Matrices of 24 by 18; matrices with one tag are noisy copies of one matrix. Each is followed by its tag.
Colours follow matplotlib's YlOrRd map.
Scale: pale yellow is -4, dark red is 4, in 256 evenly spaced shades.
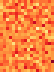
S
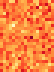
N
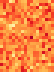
N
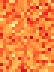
N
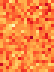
N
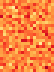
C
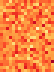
S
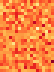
S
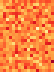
S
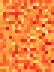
S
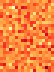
C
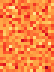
C
